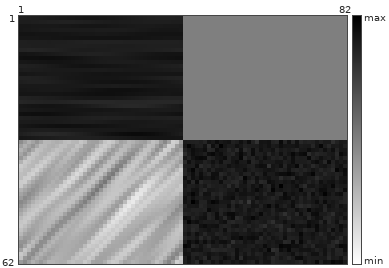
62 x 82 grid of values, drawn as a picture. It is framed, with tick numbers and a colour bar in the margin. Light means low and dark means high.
The table splits into 2 rows of 2 panels. Panel 1,1: very high, streaked across, faint in contrast. Panel 1,2: middling, flat. Panel 2,1: low, slanting up to the right. Panel 2,2: very high, fine-grained, faint in contrast.
